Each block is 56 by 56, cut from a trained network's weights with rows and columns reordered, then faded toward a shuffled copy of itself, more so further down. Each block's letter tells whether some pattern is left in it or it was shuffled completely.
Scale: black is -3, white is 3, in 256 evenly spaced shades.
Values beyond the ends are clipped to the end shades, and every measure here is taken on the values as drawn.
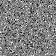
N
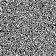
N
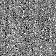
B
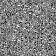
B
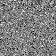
N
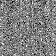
B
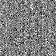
B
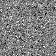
N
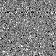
B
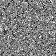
N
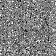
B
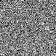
B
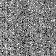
B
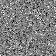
N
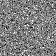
N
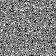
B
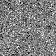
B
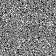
N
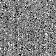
B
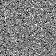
N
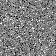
N
